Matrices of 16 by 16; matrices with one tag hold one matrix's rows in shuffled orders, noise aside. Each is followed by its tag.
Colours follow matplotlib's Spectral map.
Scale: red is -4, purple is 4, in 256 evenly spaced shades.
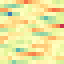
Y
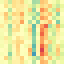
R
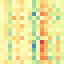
R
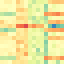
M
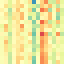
R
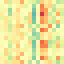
R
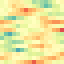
Y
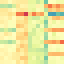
M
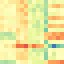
M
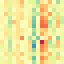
R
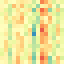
R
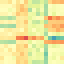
M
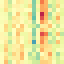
R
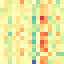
R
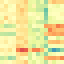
M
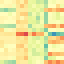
M
